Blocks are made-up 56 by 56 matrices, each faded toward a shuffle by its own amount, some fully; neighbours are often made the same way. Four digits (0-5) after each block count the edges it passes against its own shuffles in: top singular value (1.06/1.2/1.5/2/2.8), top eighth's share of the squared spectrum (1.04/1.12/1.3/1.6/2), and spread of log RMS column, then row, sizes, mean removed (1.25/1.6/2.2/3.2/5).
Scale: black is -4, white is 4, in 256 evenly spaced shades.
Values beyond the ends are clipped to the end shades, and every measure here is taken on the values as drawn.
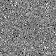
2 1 0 0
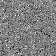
0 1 0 0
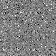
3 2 0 1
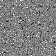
0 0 0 0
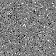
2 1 0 0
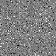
3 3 1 1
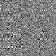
4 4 2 2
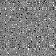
4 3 2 1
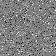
1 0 0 0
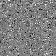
3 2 0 0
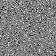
0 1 0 0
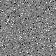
0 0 0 0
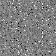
2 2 1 0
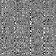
4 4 3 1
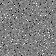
0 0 0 0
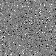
1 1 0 0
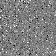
2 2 1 0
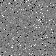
0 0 0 0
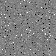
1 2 1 0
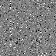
2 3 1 0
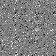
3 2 1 0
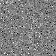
1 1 0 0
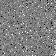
2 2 1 0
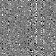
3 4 3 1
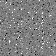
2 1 1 0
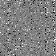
3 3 2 0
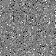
2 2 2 0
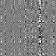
4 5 4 2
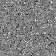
0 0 0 1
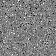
0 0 0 0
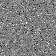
0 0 0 0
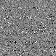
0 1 0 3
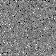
0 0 0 0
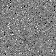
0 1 0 0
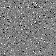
1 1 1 1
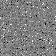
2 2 0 0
